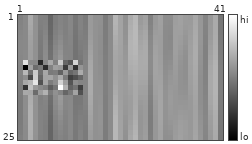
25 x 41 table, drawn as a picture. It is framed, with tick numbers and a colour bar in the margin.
In the middle left lies a patch that is rougher than the rest. On average the colour sits 60% of the way up the scale. Streaks run downward. Values change most from cell to cell in the middle left.
